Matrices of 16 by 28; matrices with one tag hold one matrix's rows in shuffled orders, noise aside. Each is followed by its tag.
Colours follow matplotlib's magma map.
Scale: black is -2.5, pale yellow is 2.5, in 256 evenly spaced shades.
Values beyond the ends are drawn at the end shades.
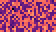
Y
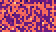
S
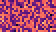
Y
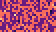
Y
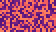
Y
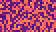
Y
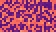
S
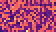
S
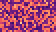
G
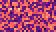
G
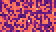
S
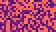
Y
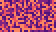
S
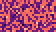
Y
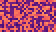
G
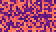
S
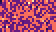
Y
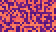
S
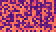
S
